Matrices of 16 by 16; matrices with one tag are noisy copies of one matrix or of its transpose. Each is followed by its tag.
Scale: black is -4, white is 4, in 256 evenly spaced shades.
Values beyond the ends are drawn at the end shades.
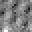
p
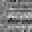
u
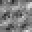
p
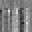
u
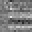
u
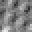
p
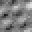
p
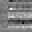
u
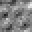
p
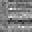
u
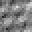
p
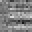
u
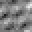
p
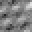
p
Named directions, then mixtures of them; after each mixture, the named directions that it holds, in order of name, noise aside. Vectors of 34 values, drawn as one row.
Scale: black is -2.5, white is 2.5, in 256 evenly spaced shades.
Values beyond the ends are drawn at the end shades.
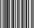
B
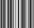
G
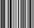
B, G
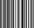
B, G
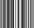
B, G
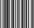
B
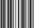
G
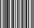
B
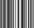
B, G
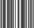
B, G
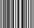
B, G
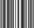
B, G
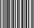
B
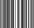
B, G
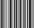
B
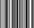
B, G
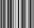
G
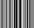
B, G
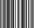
B, G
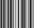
G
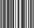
B, G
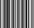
B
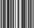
B, G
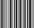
B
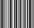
B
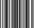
B, G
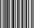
B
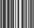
B, G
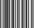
B
